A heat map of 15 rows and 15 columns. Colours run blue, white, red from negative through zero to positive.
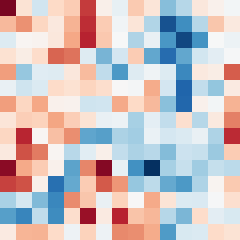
The histogram is bell-shaped. The halves do not mirror each other. Overall the values sit about 50% of the way up the scale.
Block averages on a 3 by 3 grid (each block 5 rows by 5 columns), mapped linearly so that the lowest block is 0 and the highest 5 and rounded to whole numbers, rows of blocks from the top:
530
521
251
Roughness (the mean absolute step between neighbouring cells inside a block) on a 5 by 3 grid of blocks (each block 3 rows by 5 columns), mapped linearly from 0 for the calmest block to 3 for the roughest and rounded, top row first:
111 | 122 | 012 | 230 | 321
